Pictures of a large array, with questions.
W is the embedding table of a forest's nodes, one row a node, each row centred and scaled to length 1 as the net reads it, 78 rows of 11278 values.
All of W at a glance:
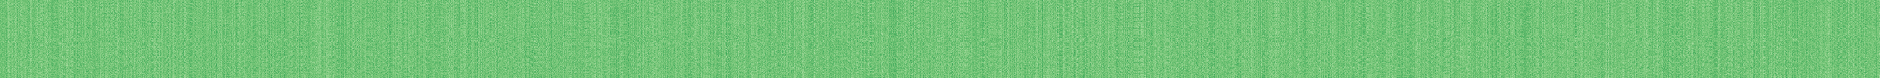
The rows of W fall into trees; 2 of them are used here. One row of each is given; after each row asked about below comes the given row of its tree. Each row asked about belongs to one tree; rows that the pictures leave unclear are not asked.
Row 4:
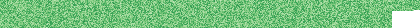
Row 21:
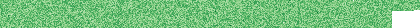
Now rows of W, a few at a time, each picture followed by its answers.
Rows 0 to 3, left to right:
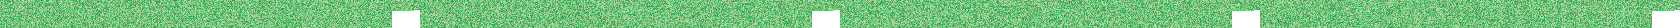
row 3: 21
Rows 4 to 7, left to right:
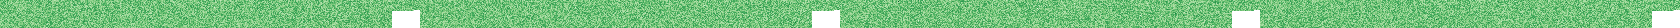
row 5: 4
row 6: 21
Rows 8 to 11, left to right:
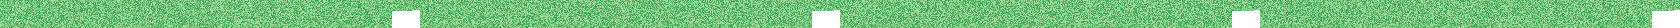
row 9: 4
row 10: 4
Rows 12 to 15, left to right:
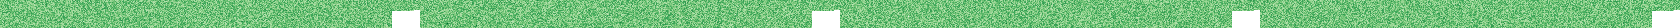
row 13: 21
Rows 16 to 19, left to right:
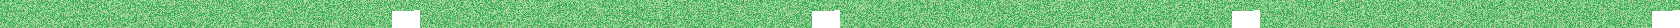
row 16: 4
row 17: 21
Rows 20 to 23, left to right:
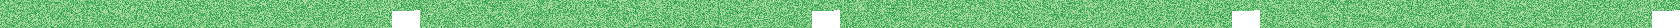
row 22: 4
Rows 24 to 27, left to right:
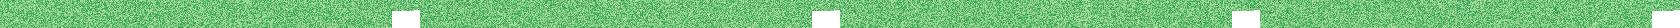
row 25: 4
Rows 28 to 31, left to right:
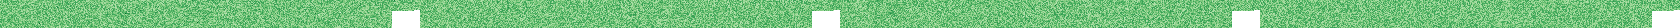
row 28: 21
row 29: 4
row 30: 4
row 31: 4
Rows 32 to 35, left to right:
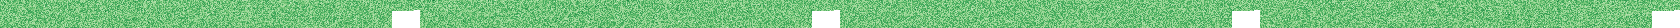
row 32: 4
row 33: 4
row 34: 4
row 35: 21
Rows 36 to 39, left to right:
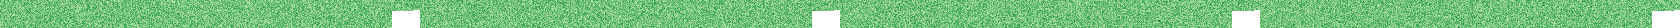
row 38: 21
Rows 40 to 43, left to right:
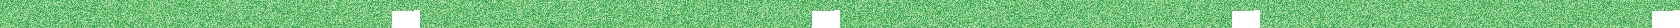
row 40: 21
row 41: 21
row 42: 4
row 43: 4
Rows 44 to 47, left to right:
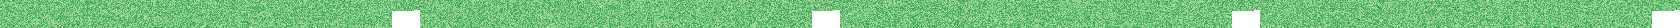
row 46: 21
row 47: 21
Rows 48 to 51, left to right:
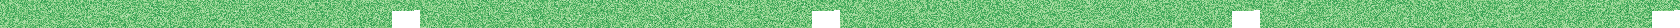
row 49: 21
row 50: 4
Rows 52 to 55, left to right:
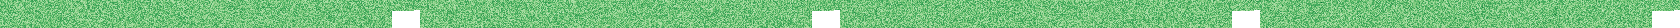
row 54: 4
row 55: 4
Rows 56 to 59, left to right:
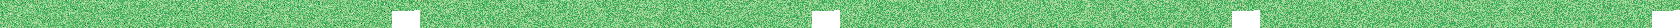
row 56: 21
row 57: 21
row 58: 4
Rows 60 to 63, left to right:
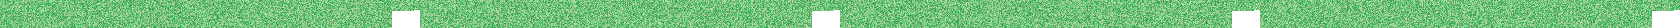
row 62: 21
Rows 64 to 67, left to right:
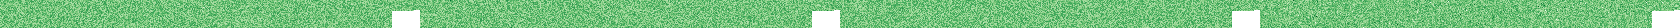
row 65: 4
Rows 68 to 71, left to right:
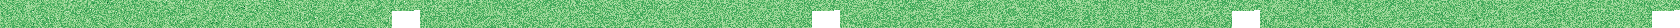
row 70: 21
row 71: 4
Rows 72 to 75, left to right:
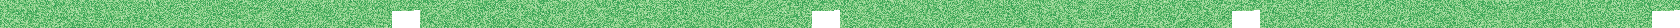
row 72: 4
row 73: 21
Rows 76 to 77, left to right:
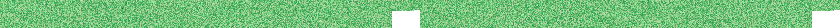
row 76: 4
